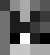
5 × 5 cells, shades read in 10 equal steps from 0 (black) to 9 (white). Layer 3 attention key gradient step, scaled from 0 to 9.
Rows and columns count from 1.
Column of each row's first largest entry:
3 3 1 3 2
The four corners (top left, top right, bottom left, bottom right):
2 3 4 6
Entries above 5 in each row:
1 1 0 1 4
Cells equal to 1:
5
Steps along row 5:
up same down same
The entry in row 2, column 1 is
4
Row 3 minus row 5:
0 -6 -6 -4 -3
